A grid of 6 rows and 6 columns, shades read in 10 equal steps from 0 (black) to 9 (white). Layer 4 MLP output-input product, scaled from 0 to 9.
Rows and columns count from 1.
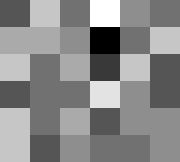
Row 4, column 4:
8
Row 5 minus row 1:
4 -3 2 -6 0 1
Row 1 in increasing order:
3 4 4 5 7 9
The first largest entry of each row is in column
4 6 1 4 1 1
